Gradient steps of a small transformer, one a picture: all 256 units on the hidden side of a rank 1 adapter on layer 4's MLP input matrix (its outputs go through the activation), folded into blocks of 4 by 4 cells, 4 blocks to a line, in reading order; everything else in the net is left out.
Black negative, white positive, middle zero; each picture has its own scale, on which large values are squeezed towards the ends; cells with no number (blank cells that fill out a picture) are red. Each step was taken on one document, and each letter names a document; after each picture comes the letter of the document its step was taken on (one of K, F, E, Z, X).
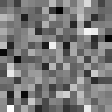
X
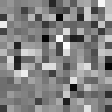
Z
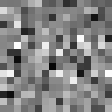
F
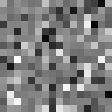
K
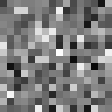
K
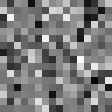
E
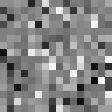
E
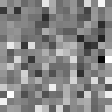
K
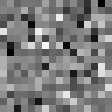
X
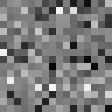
F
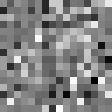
E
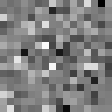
Z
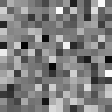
F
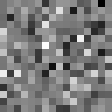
Z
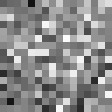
E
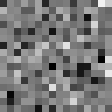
F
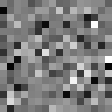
E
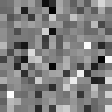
K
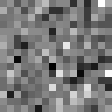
F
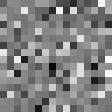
F
